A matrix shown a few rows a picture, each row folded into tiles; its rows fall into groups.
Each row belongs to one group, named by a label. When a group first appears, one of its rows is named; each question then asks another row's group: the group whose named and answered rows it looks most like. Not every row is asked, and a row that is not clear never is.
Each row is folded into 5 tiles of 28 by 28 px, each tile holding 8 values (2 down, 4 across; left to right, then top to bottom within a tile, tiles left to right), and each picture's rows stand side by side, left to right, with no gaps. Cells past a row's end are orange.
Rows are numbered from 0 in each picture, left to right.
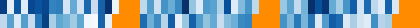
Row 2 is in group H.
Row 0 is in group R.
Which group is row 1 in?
H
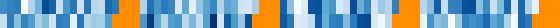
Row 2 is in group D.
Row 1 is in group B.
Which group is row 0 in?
R
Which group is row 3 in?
R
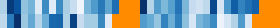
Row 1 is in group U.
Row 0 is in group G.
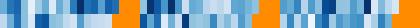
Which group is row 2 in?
R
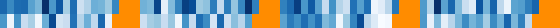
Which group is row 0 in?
G
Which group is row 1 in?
R
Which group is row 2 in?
D
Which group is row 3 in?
G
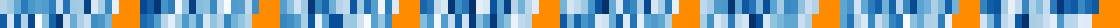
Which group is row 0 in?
H
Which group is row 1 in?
G
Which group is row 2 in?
H
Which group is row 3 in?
D
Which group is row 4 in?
H
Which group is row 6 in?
H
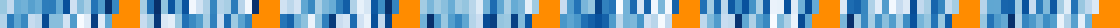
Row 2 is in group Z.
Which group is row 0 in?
Z
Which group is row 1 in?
G
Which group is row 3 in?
B
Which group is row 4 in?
D
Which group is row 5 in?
R
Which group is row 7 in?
B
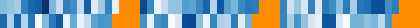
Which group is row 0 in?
H
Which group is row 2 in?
Z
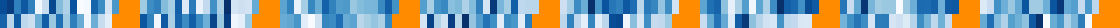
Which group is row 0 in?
G
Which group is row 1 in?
D
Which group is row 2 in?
Z
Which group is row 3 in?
B
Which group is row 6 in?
U
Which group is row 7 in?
H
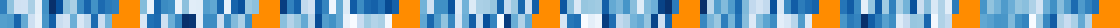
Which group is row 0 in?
Z
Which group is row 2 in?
U
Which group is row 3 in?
B
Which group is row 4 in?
Z
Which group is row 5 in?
U
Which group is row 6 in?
D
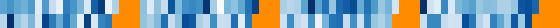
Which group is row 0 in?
B
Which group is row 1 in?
Z
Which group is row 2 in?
H
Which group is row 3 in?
Z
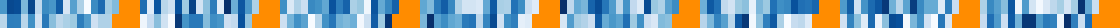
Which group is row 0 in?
G
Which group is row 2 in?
Z
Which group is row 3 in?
B
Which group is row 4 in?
R
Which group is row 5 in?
U
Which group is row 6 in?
H
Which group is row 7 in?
B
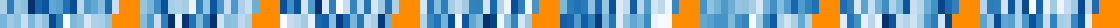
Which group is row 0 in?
H
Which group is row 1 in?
B
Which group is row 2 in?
R
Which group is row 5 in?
U
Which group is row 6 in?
Z
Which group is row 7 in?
G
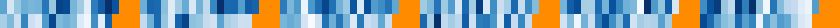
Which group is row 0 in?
Z
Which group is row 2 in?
R
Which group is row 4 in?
R
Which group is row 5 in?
D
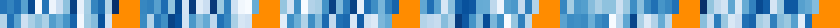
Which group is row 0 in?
G
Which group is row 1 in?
D
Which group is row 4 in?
U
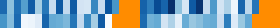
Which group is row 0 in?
G
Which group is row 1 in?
G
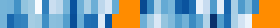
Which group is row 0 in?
B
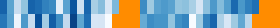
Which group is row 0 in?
D
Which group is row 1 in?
U
